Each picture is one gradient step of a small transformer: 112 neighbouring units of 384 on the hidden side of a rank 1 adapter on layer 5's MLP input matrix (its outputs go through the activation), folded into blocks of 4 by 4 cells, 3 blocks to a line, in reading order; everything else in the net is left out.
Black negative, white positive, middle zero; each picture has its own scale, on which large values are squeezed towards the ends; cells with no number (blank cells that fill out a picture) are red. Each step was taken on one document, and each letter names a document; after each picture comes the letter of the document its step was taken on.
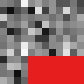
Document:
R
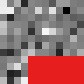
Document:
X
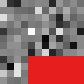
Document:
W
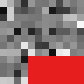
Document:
R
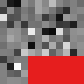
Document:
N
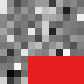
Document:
X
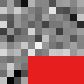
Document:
X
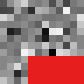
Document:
R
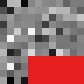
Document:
X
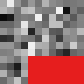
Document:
W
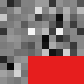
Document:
W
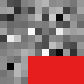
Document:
W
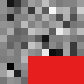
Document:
W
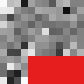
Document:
X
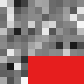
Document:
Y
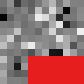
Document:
W
